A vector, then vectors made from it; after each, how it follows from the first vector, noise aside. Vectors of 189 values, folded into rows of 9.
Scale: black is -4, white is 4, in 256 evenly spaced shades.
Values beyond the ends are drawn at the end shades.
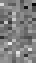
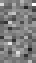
sign-scrambled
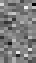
sign-scrambled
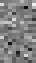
sign-scrambled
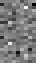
sign-scrambled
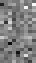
negated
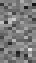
sign-scrambled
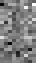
negated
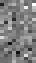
negated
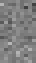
shrunk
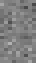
shrunk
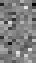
sign-scrambled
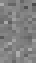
shrunk
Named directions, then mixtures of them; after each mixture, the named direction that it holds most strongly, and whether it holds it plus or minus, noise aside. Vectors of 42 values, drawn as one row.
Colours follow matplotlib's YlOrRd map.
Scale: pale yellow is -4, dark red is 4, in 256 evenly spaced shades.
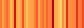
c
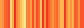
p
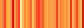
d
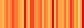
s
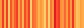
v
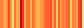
d, minus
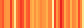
s, minus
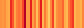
p, minus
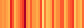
p, minus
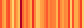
d, minus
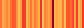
c, plus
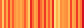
v, minus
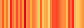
v, plus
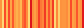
v, minus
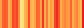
d, plus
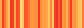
d, plus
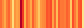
d, minus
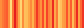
c, plus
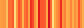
c, minus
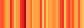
p, minus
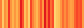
v, minus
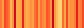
c, plus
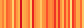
d, minus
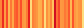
v, plus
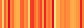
v, minus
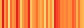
v, plus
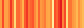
c, minus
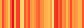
d, plus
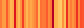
c, plus
